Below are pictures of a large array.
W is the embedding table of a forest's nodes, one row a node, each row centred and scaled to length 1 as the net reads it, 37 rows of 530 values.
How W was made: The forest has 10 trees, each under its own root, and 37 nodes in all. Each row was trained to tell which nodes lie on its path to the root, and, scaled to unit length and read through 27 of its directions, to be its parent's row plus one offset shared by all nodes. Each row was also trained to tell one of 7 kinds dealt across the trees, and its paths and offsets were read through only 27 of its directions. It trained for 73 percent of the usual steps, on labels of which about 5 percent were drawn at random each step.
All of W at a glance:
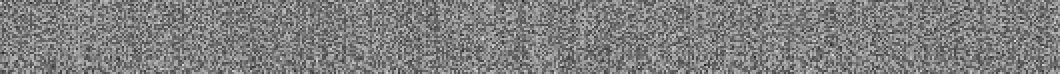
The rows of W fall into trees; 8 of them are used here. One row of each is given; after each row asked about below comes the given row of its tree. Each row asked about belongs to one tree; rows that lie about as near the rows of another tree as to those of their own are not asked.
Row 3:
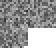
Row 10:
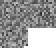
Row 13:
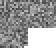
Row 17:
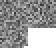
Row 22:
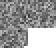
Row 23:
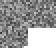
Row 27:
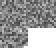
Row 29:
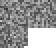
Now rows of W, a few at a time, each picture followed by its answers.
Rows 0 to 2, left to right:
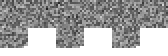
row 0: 27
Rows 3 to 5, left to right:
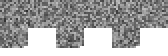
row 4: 22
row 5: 23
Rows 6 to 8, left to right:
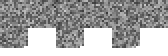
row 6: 22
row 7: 10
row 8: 13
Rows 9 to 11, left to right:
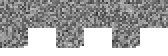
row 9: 23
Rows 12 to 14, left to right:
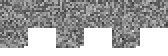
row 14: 3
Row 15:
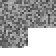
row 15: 29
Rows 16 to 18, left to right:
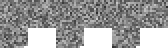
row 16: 27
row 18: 13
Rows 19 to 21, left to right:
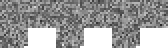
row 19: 22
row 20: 13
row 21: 29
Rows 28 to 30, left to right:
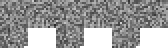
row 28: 29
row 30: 23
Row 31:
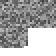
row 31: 22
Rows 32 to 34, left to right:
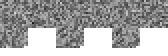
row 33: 13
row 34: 27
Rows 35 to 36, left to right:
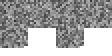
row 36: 3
